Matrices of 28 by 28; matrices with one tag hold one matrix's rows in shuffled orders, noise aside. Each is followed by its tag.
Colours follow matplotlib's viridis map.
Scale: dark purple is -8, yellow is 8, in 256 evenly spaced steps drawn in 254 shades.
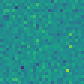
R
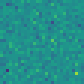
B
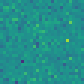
R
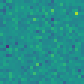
B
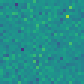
R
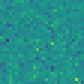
B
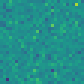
B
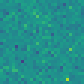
R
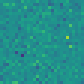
R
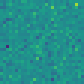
B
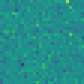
R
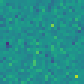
B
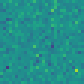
B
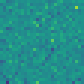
B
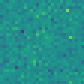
R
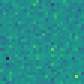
B
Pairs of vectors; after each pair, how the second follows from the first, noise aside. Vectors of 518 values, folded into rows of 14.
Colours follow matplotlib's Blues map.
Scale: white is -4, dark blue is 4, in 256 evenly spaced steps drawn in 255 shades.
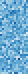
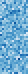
copied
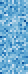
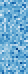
wrapped around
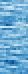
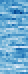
reversed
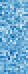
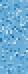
partly zeroed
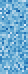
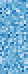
negated
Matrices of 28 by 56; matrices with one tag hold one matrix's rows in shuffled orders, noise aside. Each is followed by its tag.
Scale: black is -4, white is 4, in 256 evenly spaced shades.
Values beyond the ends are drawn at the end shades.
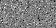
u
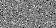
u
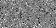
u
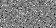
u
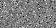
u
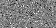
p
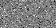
u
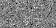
p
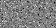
u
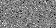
u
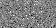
p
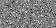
p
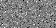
u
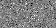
p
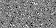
p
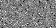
u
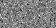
u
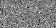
u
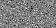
p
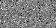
u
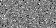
u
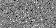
p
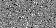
p
